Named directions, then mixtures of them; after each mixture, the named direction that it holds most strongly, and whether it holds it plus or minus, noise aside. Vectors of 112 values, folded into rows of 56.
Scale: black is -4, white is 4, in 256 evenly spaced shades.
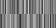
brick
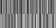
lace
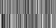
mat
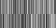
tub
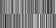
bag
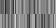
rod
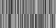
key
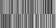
bag, plus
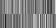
bag, plus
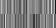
bag, minus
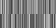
key, plus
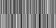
lace, plus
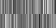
bag, minus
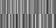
lace, minus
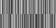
key, plus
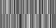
brick, plus
